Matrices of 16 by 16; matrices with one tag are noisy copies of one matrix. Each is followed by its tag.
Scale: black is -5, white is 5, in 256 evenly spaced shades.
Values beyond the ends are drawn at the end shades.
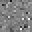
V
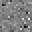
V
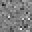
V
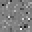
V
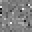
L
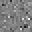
V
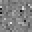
L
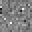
L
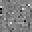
L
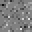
V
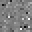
V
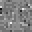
L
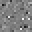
V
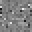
L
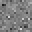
V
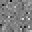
V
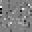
L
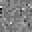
L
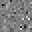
V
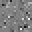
V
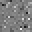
V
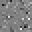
V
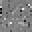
L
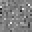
L
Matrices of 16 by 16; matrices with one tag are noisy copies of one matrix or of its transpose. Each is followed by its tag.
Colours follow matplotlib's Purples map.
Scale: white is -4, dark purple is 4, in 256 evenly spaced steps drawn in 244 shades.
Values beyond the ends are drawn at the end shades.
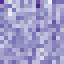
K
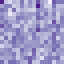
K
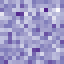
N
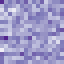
K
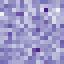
N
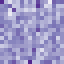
K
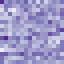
K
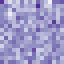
K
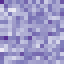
K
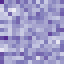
K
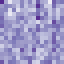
K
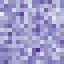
N
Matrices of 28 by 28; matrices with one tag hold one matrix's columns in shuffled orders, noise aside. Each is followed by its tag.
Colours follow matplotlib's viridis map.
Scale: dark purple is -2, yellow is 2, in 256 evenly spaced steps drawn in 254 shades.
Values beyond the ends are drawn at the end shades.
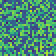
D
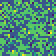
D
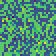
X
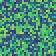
X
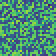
D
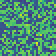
D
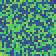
X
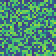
D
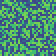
D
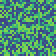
X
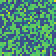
X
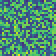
D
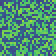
D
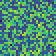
D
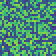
D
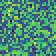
D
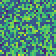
X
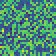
D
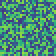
X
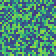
X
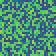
D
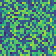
D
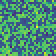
X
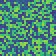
D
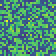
D
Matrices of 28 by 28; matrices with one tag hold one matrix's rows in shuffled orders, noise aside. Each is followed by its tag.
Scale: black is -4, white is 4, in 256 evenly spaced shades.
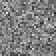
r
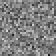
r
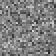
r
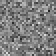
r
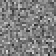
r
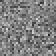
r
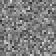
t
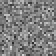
t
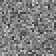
r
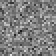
t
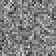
t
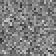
t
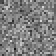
t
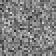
t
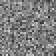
r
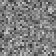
t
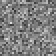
t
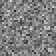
t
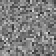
r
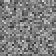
t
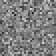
t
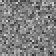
r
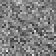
r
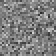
r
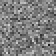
r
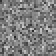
t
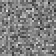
r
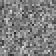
t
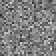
t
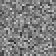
t
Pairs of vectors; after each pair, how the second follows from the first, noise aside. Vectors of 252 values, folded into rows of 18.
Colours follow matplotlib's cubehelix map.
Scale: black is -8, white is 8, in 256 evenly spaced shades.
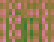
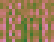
copied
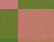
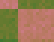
copied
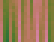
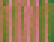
wrapped around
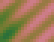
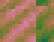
wrapped around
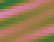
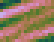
scaled up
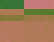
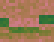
wrapped around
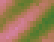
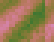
wrapped around
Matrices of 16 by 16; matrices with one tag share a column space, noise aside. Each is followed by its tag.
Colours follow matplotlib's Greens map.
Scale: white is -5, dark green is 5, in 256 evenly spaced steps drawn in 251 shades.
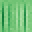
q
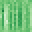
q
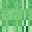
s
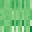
s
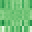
s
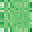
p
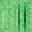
q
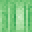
q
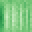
q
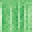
q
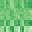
s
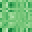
p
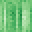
q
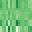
s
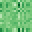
p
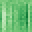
q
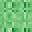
p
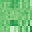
s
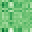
p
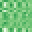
p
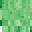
s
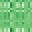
p
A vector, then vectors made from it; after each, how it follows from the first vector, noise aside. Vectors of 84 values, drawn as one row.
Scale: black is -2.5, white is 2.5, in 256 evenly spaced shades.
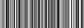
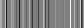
partly zeroed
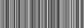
shrunk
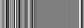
partly zeroed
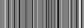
partly zeroed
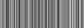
shrunk
